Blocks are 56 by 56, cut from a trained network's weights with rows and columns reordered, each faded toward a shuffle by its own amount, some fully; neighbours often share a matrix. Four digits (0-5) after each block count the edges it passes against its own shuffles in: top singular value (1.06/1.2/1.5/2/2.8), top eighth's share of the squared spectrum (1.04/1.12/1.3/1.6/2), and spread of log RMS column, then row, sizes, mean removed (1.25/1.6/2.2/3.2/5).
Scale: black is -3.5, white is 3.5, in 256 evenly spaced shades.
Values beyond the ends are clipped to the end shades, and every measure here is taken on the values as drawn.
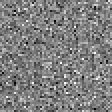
1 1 0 0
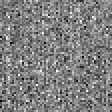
2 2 0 1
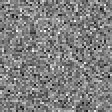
1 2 0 1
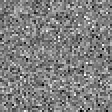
0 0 0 0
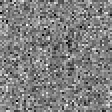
1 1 0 0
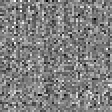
2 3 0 2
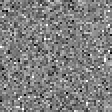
0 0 0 0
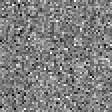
0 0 0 0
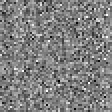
1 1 0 1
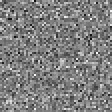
2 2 0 2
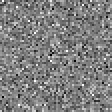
0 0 0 0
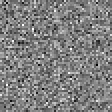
3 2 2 0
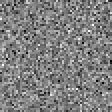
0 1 0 0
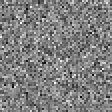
1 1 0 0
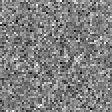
0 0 0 0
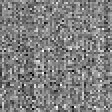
3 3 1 2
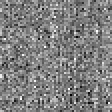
3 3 0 2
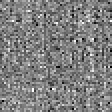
2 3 0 2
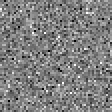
0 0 0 0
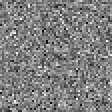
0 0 1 0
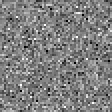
0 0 0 0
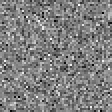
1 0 0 0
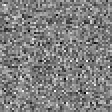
2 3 0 2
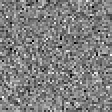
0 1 0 1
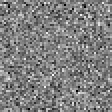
1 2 0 1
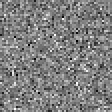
1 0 0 0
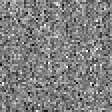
1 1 0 0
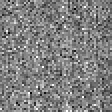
2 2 0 1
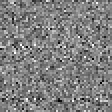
2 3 1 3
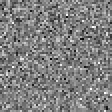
1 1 0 1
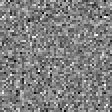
1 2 0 1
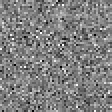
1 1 0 1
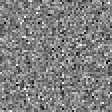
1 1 1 0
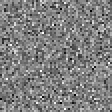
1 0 0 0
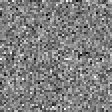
1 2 0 1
